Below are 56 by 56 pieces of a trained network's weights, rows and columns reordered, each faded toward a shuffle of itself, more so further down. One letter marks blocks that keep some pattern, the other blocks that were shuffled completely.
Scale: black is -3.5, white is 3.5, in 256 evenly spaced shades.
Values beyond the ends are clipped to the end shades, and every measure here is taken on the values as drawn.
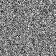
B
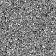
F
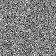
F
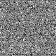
F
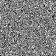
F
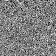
B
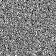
B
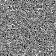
F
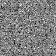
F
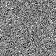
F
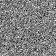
B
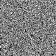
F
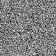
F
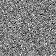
B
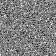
B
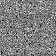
F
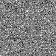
F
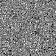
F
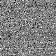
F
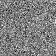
B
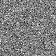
F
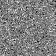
B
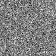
F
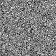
F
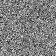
B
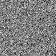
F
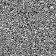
F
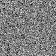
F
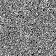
B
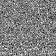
F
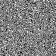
B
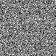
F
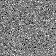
B
